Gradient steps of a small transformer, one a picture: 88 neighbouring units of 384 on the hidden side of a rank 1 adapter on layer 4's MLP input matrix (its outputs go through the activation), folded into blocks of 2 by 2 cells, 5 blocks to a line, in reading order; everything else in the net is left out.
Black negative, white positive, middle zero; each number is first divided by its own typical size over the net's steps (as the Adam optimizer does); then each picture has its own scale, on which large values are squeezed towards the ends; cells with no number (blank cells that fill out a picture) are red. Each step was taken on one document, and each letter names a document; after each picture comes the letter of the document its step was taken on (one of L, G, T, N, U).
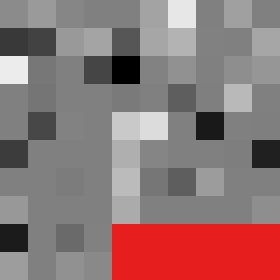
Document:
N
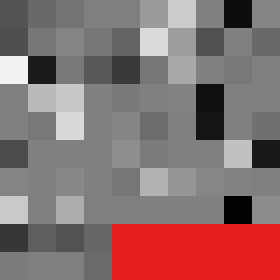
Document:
N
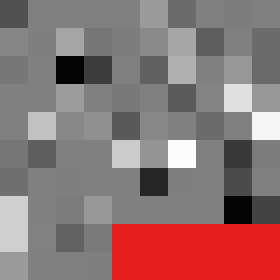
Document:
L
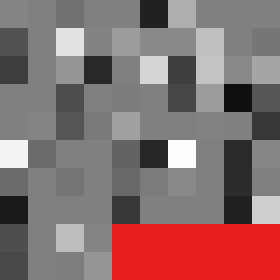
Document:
L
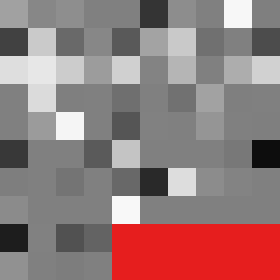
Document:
N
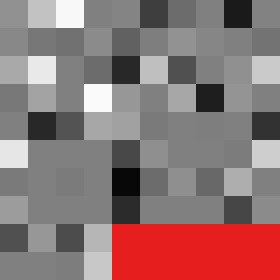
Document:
N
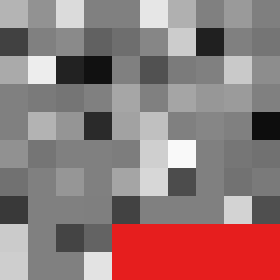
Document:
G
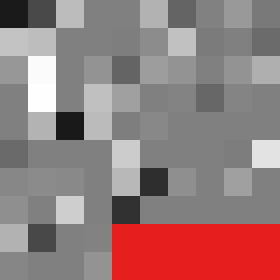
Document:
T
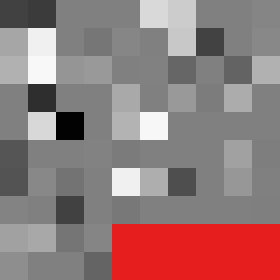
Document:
T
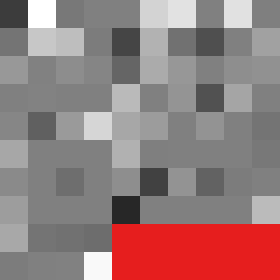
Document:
N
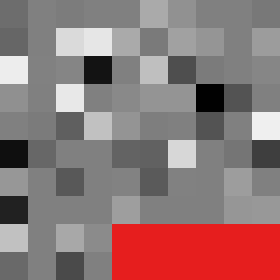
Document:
L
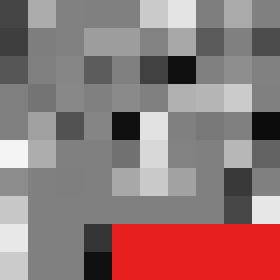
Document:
G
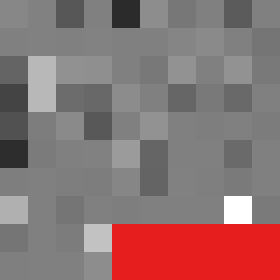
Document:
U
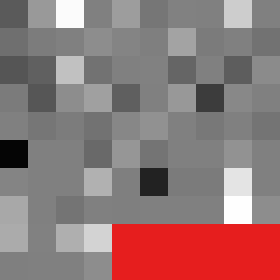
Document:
U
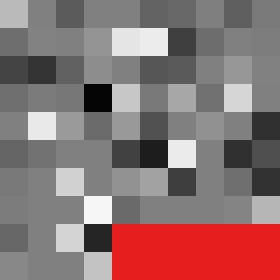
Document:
G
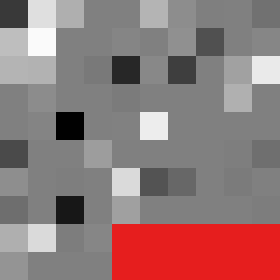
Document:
T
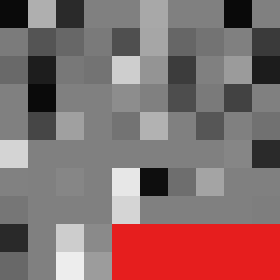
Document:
N
